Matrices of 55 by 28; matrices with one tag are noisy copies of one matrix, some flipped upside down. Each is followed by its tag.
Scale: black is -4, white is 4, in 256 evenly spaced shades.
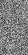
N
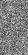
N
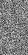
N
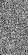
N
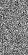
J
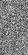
N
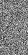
J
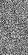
N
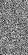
N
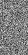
J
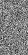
J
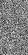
N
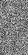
N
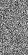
J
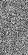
N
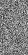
J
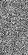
N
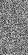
N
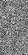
N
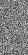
J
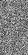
N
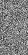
J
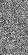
N
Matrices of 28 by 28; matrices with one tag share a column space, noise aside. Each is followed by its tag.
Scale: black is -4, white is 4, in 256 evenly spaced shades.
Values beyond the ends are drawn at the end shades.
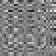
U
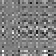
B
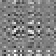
B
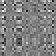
U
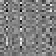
U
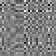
U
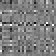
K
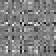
K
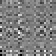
B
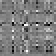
K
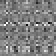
K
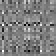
K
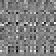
K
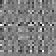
K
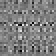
K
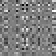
U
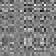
U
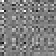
U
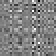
U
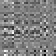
B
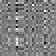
U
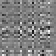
B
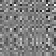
U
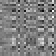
U
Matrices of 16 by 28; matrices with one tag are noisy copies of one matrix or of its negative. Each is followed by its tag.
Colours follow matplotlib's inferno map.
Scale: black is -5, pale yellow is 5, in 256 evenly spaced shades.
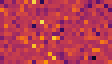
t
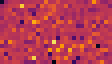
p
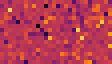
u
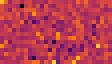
p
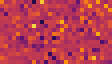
t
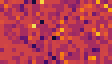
t
